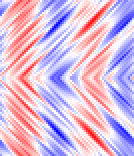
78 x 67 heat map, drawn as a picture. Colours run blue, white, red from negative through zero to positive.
The histogram is bell-shaped. The top and bottom halves mirror each other. Upright stripes repeat 2 times across the table.
